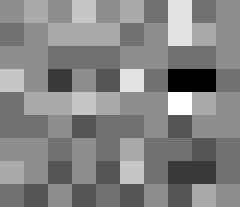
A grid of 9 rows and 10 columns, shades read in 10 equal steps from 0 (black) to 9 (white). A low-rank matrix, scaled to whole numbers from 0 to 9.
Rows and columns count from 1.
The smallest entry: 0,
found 2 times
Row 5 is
4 6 6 7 6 5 5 9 6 5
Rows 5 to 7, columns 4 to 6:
7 6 5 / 3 4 4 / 5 4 6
